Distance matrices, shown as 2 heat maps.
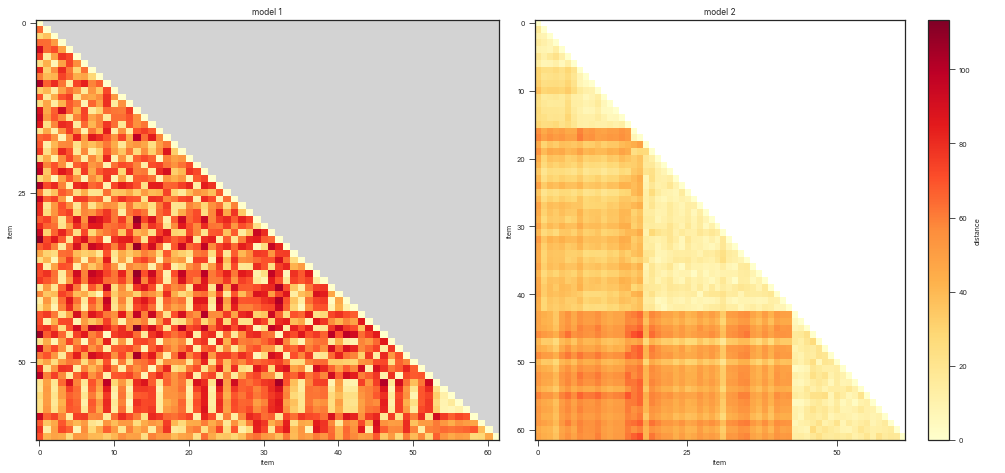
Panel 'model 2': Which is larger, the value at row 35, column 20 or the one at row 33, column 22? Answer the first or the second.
the second
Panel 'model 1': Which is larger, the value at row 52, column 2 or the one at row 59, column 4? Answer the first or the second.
the first
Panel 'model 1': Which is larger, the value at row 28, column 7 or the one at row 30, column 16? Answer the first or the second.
the second
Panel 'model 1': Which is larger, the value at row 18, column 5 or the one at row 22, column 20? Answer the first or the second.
the second
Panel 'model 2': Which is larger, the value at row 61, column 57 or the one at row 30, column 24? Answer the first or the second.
the first
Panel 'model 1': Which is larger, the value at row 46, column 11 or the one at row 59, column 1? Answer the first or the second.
the first
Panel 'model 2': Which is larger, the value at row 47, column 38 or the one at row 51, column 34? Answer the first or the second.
the second
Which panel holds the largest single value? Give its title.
model 1
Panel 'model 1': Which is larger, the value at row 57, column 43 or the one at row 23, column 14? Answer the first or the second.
the second
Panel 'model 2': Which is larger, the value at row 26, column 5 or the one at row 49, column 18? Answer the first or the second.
the second
